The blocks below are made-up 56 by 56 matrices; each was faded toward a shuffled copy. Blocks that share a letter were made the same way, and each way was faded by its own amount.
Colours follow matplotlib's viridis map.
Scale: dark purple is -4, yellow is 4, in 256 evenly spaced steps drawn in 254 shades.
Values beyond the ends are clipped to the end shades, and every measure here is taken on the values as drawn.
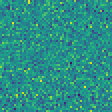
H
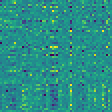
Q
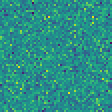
H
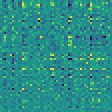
Q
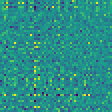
Q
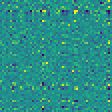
Q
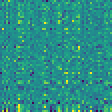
Q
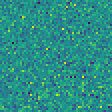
H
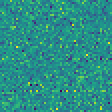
H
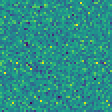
H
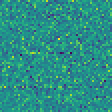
H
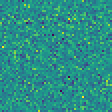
H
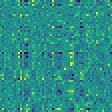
Q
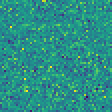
H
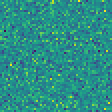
H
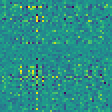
Q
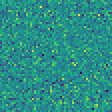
H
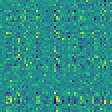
Q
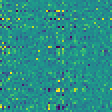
Q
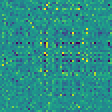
Q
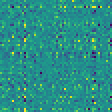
Q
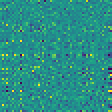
Q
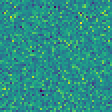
H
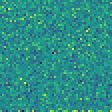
H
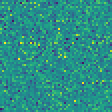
H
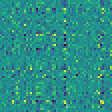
Q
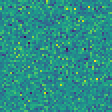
H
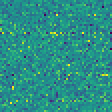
H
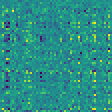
Q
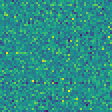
H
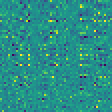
Q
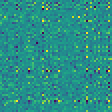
Q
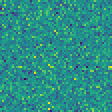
H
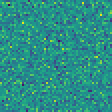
H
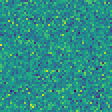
H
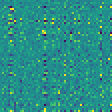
Q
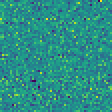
H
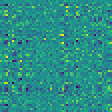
Q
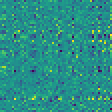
Q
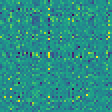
Q
